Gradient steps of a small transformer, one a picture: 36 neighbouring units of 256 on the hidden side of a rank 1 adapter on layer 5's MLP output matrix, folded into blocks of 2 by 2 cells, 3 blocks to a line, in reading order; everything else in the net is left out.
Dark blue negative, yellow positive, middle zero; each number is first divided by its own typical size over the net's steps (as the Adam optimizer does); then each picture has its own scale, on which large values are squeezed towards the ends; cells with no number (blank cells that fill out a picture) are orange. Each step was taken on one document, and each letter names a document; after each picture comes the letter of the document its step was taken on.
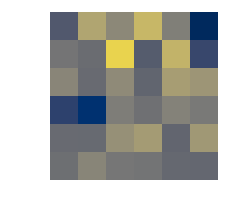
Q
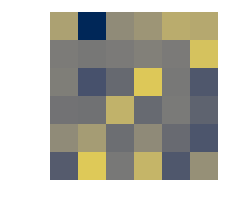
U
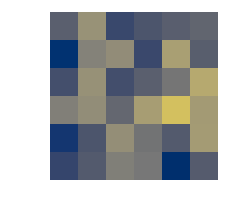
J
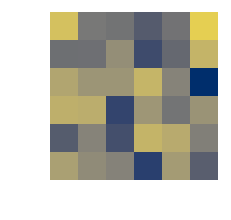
U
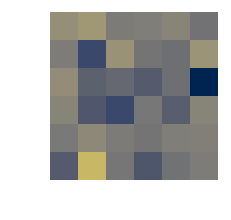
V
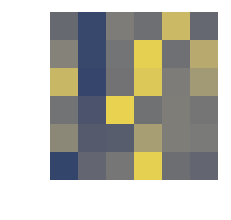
U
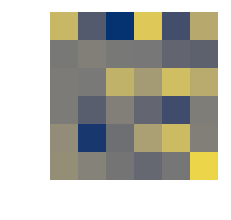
J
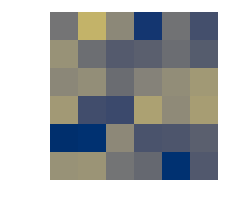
Q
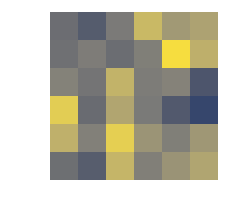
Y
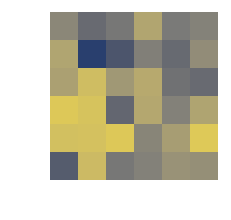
U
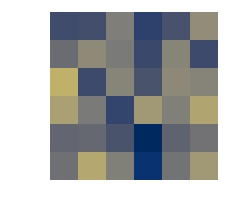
U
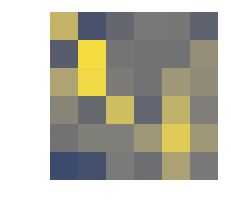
V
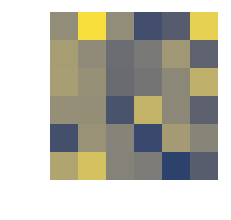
Q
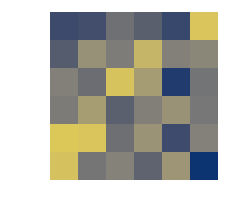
J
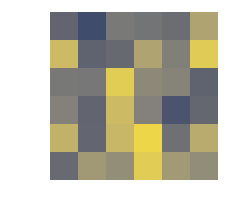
Y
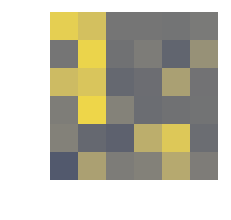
V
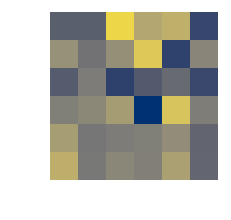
J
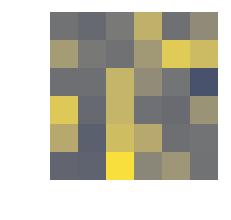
Y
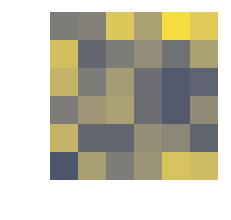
Q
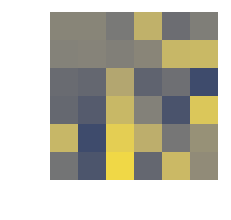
Y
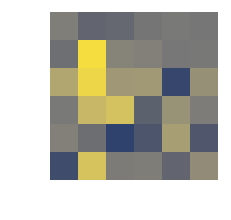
V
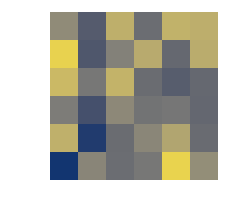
J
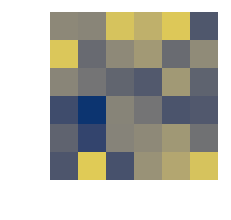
J
